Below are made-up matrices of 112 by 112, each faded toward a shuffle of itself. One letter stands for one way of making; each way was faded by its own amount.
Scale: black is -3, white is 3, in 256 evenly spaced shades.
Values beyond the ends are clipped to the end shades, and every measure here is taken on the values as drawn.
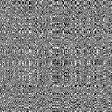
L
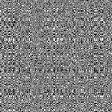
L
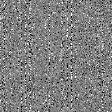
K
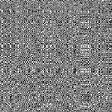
L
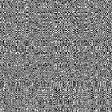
L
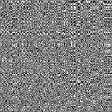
L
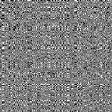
L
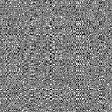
L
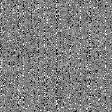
K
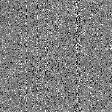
K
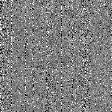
K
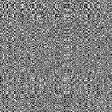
L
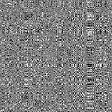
L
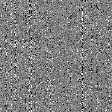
K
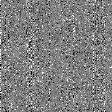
K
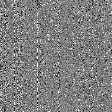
K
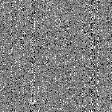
K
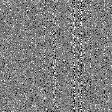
K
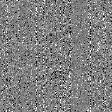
K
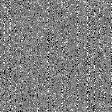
K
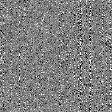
K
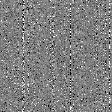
K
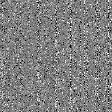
K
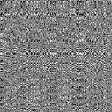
L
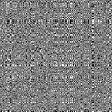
L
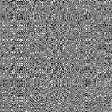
L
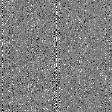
K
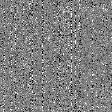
K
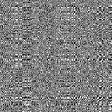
L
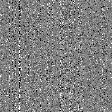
K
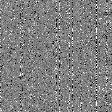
K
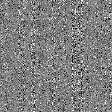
K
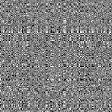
L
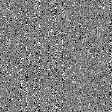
K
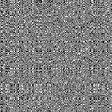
L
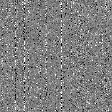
K
